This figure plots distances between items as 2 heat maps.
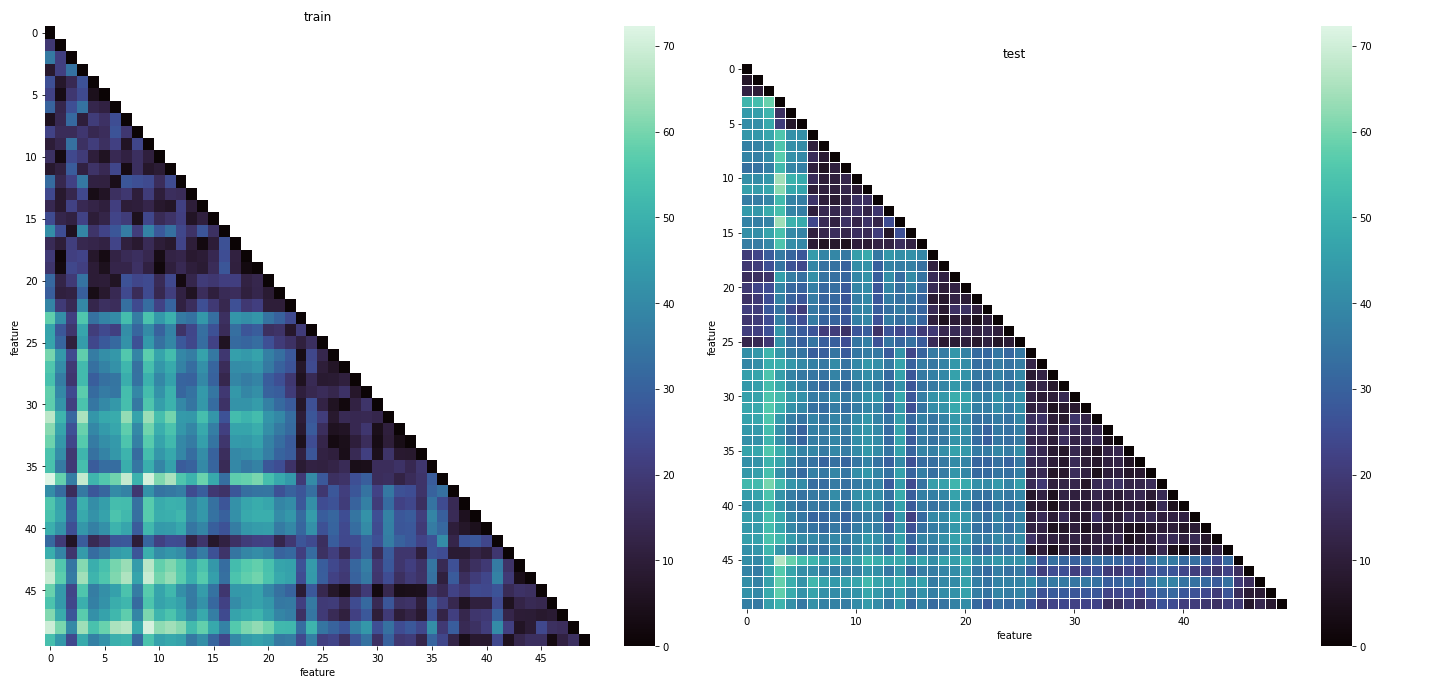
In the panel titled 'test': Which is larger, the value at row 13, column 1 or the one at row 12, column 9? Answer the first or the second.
the first
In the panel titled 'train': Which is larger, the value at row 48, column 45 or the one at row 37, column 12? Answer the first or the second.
the second
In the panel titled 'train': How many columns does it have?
50
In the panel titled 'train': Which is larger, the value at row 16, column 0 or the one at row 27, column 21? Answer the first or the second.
the first
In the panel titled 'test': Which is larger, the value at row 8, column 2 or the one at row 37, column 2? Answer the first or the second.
the second
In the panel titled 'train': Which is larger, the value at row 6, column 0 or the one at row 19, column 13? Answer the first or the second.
the first
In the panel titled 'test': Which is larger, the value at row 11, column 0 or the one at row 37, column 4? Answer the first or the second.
the first
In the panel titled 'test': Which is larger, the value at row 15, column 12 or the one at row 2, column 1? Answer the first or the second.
the first
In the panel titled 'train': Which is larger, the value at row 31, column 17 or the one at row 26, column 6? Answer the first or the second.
the first
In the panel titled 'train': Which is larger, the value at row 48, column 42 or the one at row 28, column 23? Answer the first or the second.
the first
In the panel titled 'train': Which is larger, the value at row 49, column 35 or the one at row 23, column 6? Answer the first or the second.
the second
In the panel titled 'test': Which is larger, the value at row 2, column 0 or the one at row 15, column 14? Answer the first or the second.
the second
